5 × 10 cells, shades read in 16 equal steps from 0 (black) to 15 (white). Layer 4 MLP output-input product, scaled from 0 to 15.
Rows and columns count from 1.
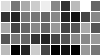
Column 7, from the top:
3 2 4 5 1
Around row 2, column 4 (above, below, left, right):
12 8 7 6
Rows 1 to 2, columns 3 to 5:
10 12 14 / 7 7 6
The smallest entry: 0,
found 3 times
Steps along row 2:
down up same down up down down up up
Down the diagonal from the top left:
13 2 6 3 4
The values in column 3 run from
2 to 10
